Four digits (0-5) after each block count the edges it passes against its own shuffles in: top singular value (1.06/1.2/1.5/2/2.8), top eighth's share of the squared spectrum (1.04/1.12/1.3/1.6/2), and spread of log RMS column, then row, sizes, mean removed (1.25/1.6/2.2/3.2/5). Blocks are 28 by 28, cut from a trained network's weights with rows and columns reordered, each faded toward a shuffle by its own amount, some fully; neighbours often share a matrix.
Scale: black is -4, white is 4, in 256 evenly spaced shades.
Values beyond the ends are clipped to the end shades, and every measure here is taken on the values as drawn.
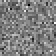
0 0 0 1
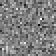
1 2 1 0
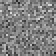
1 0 0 0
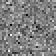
1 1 0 0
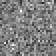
2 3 0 1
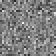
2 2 0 1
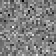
0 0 0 0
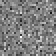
2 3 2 0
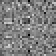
3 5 2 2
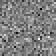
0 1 0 0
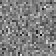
2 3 0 1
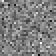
1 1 0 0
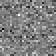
2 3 0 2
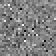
1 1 0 1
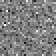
0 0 0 0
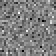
0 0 0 0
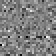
2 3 0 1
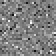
1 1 0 0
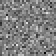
0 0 1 0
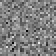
2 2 1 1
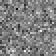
0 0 0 0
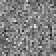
0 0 1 0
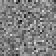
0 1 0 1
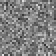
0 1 0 0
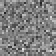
0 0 0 1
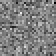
0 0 0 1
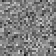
1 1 0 0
